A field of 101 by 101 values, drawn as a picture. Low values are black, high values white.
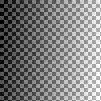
Slope: up to the right. Grain: checkered. Lone odd cells: none. Average level on the scale: 50%.
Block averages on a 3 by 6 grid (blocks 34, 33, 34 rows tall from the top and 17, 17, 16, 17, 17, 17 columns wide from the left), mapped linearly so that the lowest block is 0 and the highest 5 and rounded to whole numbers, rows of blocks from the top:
012345
012345
012345
